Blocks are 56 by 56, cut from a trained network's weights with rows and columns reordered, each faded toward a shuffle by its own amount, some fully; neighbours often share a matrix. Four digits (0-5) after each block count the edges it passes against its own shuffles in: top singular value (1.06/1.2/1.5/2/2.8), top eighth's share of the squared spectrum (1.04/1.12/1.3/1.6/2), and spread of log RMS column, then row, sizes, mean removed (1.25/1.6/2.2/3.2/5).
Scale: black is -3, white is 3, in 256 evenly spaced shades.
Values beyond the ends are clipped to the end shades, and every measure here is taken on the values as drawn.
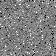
0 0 0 0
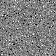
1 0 0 0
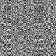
4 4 2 2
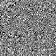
3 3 1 1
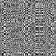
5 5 3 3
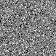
0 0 0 0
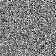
3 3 0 1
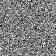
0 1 0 0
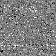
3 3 0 1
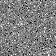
1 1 0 0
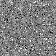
2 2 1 0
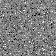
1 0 0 0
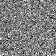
2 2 0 0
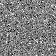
0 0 0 0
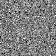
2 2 0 0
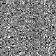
3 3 1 2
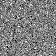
0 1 0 0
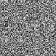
4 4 2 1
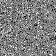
1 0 0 0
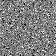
0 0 0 0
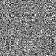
3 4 2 1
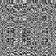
4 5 3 2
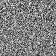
2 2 0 0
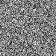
2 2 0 0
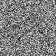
2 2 0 0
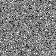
1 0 0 0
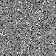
2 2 1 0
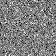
2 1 0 0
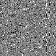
3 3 1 1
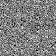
3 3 1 1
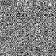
4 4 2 2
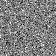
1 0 0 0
